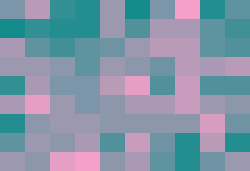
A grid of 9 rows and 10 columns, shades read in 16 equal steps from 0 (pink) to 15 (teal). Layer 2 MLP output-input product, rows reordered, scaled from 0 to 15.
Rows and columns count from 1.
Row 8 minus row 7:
-4 -1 1 -1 4 -4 2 7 2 5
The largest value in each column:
15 13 14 14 11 15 11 14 14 14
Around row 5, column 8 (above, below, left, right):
4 3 11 11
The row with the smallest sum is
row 6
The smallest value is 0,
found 2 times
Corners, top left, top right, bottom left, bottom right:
8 10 6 6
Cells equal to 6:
13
